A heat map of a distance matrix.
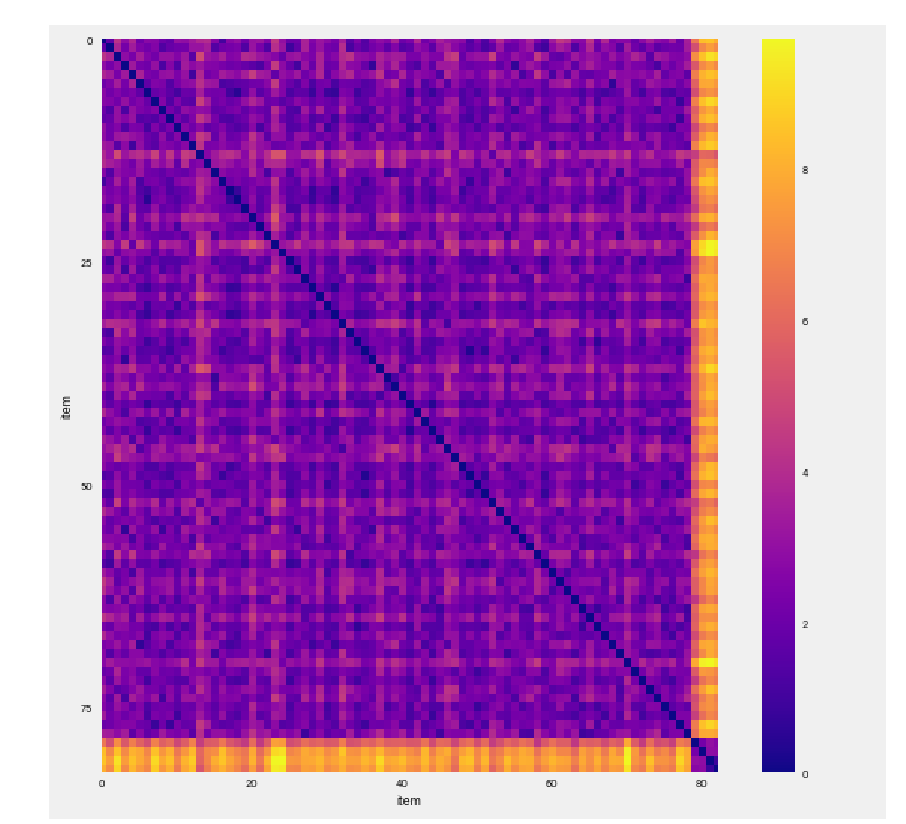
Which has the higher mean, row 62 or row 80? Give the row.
80
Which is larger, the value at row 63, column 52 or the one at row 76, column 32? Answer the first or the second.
the second
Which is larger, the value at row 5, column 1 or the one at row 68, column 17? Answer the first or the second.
the first
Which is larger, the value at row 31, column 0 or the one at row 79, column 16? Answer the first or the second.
the second
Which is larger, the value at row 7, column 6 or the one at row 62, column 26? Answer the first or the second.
the second
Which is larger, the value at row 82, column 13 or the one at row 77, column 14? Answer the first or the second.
the first
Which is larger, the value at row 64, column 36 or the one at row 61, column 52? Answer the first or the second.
the second
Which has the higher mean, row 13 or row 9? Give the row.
13
